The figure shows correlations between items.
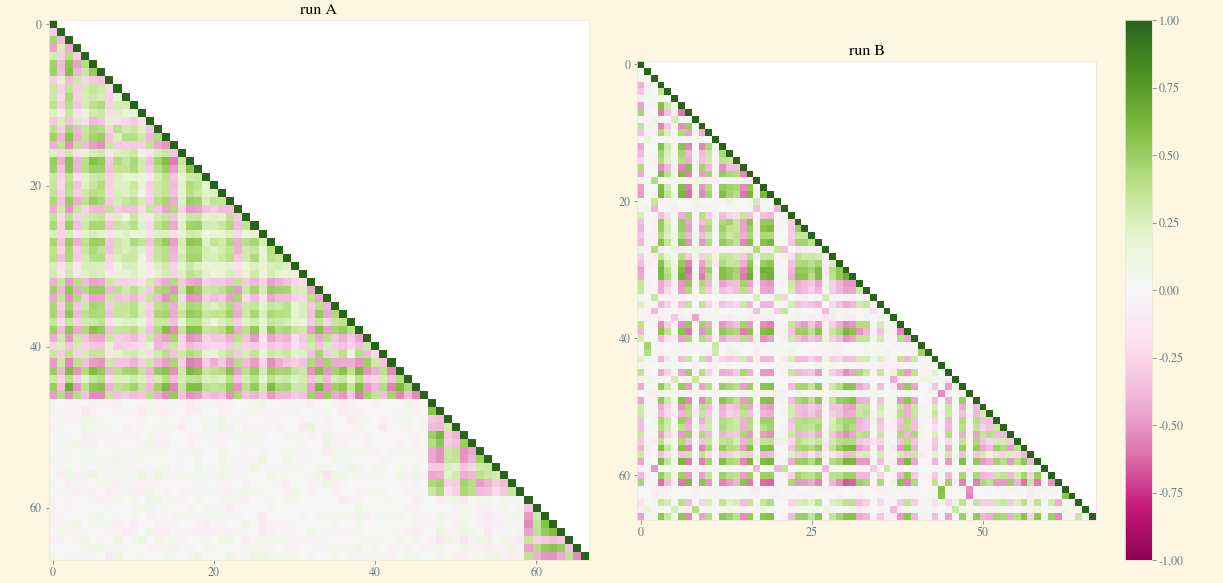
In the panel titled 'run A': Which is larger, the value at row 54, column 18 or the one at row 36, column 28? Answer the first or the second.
the second
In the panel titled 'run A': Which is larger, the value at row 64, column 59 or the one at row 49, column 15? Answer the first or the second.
the first
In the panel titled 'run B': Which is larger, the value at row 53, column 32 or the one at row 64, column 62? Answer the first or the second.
the second
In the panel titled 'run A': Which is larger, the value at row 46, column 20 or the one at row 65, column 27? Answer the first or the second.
the second
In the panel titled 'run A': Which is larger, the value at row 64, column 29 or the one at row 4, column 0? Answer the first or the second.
the second
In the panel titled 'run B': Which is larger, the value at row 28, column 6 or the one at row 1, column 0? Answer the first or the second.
the first
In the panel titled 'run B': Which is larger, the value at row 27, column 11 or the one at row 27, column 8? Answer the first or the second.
the second
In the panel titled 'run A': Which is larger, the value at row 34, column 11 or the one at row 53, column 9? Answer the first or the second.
the second
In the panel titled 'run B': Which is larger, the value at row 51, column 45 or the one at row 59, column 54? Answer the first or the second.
the first
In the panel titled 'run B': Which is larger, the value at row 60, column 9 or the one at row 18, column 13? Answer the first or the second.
the second
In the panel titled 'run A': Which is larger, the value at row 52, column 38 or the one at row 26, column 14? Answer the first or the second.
the second
